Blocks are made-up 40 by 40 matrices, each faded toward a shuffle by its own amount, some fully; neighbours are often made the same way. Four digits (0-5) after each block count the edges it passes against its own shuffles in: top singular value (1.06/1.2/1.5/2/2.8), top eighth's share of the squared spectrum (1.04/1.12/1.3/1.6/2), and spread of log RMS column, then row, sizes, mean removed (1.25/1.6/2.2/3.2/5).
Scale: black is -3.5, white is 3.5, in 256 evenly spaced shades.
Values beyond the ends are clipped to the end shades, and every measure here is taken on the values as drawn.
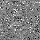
2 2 0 1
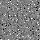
2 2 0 0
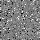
2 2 1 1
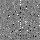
3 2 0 0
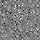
3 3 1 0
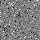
1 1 0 0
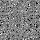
2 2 0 0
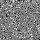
1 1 0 0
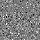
3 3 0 1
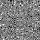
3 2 0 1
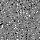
2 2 0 0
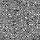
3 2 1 1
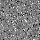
0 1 0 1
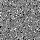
1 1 0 0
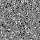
2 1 0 0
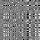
4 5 3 3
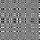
5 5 3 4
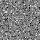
2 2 0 0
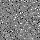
2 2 0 0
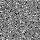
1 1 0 0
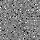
1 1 0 0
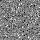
1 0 0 0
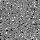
2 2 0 0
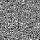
3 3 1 1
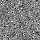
1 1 0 0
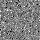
0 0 0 0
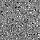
2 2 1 1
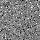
0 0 0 0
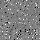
2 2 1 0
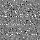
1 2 0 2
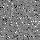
0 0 0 0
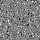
0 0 0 0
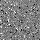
0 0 0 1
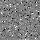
0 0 0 0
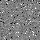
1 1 0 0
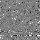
2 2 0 1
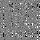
2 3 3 2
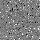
0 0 0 0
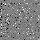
2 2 1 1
